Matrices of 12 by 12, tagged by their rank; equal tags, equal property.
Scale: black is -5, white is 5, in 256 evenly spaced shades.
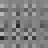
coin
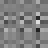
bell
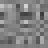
coin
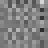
coin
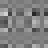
bell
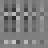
bell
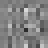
coin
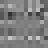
coin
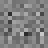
coin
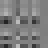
bell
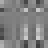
bell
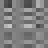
bell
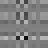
bell
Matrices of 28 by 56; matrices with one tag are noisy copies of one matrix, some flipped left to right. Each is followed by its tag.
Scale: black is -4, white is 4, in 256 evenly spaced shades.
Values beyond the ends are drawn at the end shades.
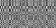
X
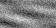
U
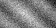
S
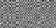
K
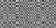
K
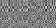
X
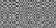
K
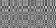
X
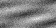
U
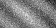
S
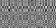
X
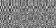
X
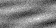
U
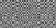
K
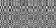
X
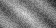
S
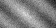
S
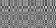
X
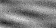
U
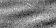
U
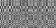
X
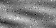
U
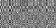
X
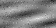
U
